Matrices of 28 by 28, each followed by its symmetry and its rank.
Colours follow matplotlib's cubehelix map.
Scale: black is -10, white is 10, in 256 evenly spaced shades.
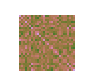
symmetric, rank five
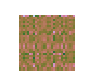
neither, rank three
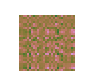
neither, rank three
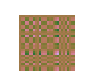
symmetric, rank one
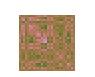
symmetric, rank three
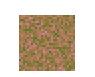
neither, full rank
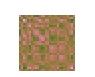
symmetric, rank three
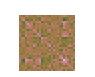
symmetric, rank five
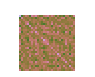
symmetric, rank five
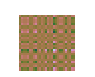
symmetric, rank one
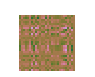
neither, rank three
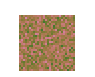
neither, full rank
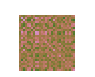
symmetric, rank three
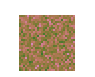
neither, full rank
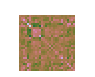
symmetric, rank five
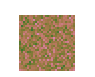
neither, full rank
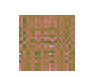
neither, rank three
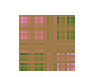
symmetric, rank one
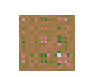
symmetric, rank three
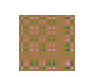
symmetric, rank one
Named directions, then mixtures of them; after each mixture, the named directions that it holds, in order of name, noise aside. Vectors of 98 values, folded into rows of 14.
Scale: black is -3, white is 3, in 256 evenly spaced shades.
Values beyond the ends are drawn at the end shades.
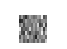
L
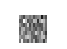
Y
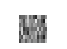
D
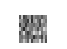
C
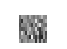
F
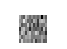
L, Y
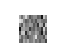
L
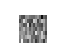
Y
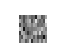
C, D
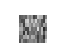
C, D, L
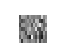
F, Y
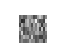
D, F, L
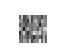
C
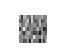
C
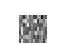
D, Y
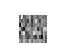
C, F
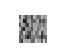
C, Y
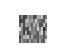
D, L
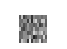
C, L, Y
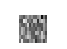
Y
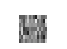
D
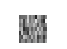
D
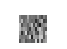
F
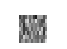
D, L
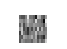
D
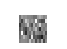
D, F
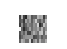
C, D, L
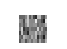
D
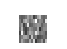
D, F, Y
